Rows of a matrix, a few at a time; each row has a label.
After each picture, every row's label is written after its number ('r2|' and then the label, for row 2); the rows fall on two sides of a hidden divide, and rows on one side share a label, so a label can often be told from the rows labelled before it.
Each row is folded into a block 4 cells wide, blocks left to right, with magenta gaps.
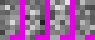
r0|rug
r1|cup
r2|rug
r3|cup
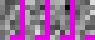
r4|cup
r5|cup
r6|cup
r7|rug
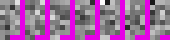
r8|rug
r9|rug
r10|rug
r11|cup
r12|rug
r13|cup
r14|cup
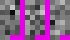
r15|cup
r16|cup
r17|cup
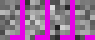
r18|cup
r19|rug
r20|cup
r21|cup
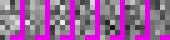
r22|rug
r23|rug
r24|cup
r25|rug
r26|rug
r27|cup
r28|cup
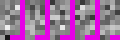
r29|rug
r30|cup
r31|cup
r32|rug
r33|cup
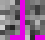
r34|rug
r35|cup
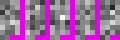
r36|rug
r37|cup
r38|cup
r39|cup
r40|rug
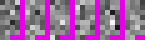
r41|cup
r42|cup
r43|cup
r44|cup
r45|cup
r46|cup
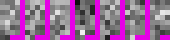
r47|rug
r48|rug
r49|rug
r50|cup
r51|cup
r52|cup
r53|rug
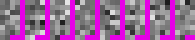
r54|cup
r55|cup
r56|rug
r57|cup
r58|rug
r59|rug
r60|cup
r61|cup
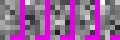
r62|cup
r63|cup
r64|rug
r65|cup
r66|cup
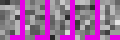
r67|rug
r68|rug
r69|rug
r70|cup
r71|rug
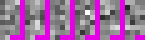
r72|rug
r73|cup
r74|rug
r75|rug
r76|cup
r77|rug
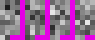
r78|cup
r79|cup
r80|cup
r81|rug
